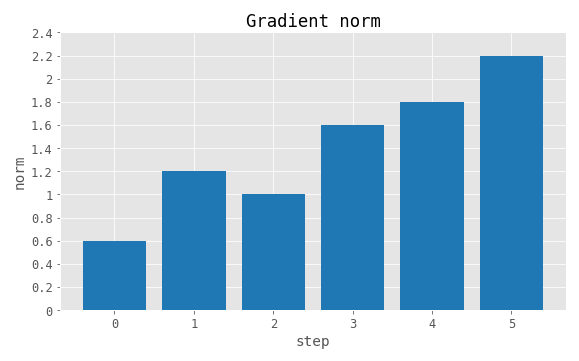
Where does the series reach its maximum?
5
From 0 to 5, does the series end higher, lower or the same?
higher
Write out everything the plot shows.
Title: Gradient norm
x-axis: step, ticks 0 1 2 3 4 5
y-axis: norm, ticks 0 0.2 0.4 0.6 0.8 1 1.2 1.4 1.6 1.8 2 2.2 2.4
Values:
0.6 1.2 1 1.6 1.8 2.2
